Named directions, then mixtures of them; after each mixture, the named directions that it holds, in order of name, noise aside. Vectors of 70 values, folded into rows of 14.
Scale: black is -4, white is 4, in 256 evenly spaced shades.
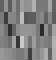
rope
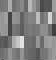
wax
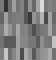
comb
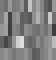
comb, wax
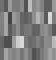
comb, wax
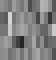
wax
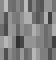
comb, wax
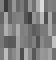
comb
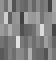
rope, wax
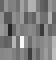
rope, wax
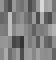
comb, wax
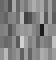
comb, rope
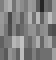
comb, wax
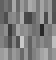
comb, rope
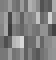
wax
